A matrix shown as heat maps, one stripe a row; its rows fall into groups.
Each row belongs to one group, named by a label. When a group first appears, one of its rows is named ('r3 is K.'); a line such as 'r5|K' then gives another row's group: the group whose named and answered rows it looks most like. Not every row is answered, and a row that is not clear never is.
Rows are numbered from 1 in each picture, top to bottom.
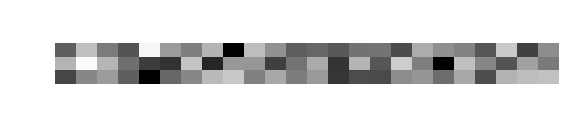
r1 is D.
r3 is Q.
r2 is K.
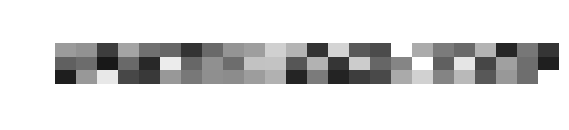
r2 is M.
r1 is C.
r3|Q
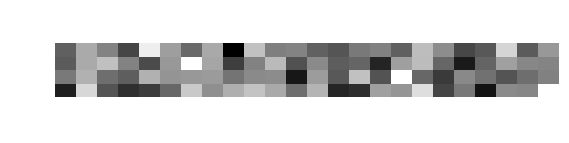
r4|Q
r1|D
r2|Q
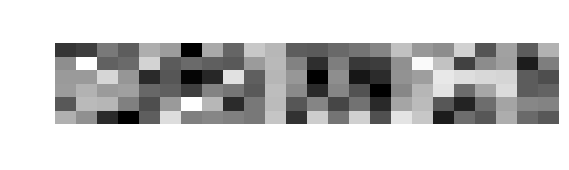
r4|C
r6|M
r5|Q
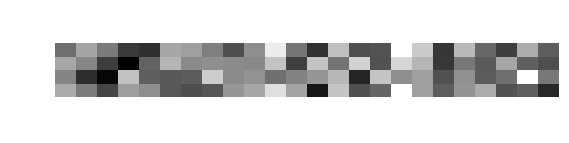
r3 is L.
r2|M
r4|C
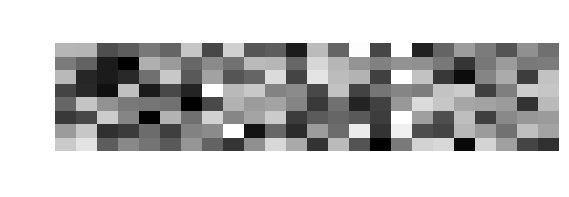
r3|M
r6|Q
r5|C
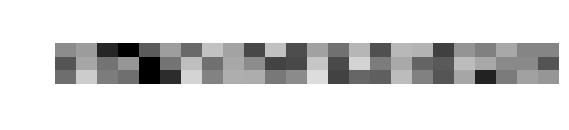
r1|M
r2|K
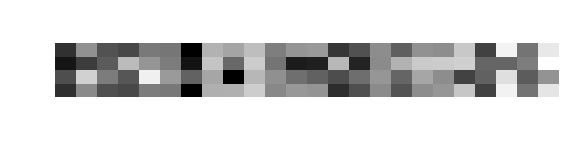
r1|D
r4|D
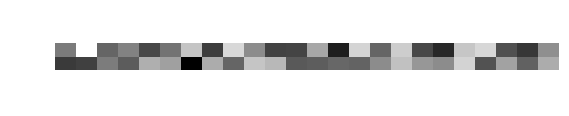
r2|D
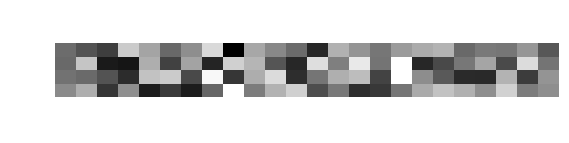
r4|C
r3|M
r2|K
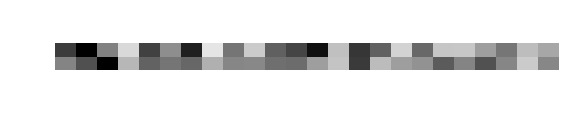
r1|L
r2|L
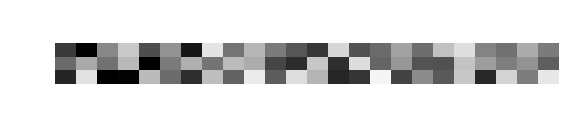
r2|K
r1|L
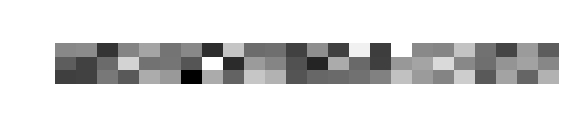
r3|D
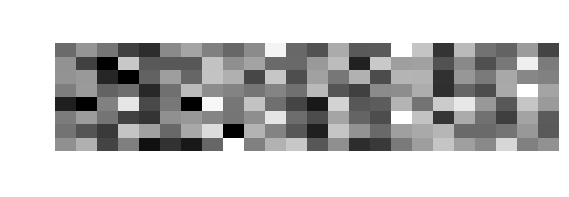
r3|M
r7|L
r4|Q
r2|L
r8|C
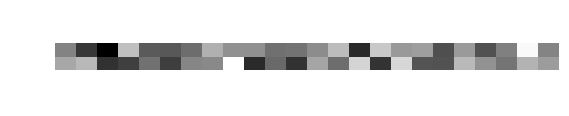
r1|L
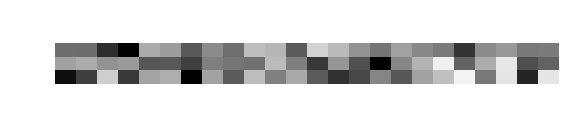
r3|D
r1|M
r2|C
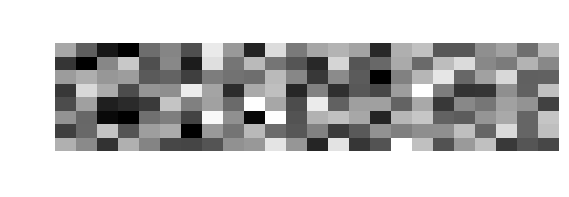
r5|M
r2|L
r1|M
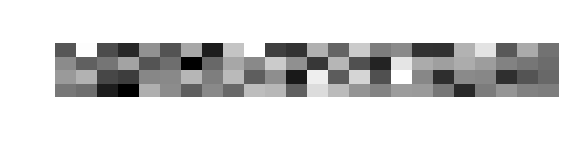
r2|C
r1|K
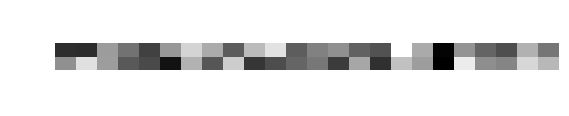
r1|Q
